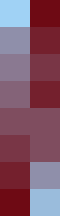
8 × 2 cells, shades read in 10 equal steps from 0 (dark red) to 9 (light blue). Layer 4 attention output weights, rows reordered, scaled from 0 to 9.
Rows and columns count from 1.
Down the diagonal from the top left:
9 1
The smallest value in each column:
0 0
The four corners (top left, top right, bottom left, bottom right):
9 0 0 8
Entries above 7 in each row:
1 0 0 0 0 0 0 1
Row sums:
9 7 7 5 6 5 7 8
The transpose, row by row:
9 6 5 4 3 2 1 0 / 0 1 2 1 3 3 6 8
